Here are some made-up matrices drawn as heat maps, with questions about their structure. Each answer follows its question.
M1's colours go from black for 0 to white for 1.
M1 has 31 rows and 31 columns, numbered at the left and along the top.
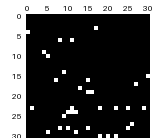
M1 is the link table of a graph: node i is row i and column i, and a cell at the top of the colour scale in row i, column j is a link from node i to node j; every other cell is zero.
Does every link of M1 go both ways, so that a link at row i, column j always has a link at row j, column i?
no
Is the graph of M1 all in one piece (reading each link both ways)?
no
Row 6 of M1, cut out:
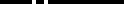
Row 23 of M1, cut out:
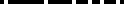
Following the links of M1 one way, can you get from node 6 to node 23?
no
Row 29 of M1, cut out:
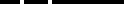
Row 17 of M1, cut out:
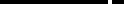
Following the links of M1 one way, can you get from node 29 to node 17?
no
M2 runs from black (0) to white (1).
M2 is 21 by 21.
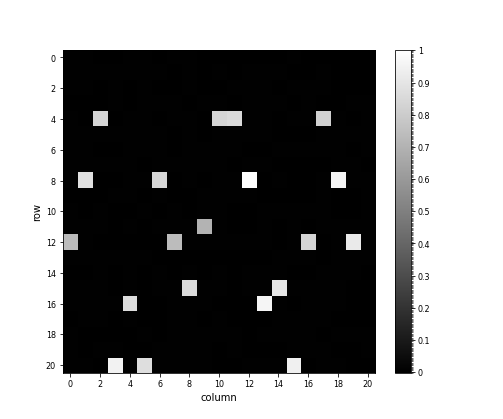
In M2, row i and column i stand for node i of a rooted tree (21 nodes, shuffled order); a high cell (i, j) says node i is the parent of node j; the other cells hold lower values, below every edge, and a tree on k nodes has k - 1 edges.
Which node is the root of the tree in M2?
20
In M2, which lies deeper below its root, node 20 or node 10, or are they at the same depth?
node 10
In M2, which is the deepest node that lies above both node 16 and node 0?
12
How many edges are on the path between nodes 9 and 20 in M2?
7
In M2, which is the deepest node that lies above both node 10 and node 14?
15
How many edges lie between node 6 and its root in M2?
3
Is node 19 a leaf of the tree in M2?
yes
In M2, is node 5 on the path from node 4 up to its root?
no
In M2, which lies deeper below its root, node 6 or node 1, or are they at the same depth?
the same depth
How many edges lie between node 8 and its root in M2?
2
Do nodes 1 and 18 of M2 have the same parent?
yes
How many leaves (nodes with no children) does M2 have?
14
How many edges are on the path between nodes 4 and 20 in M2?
5
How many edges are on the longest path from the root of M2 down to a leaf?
7
